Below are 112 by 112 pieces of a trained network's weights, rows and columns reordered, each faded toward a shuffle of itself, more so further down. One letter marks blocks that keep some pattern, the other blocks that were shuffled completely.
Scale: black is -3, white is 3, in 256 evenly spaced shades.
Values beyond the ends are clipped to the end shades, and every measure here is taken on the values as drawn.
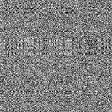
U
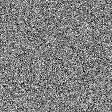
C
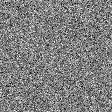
C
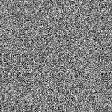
U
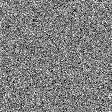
C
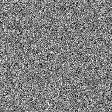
U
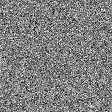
C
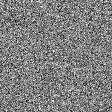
C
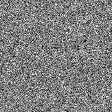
U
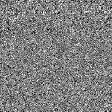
U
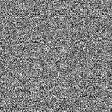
U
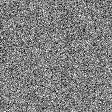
C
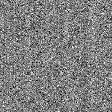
U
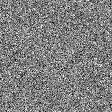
C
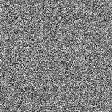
U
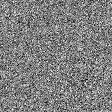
C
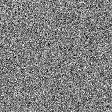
C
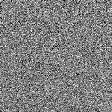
U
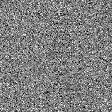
U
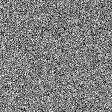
U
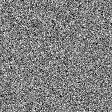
C
